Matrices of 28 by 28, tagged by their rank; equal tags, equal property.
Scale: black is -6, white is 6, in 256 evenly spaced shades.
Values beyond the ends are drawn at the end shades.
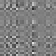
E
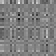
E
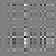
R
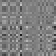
E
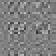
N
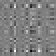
E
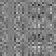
N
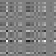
R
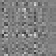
N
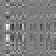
E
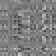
N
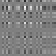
R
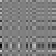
R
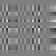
R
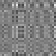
E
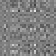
N
